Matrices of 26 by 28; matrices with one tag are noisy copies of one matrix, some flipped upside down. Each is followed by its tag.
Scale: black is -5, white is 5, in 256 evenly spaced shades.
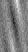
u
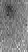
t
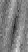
u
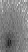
t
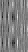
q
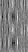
q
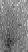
t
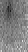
t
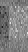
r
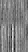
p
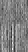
p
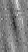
u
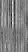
p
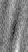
u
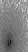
t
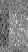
r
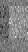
r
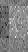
r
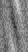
u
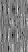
q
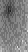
t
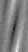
u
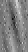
u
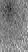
t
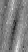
u
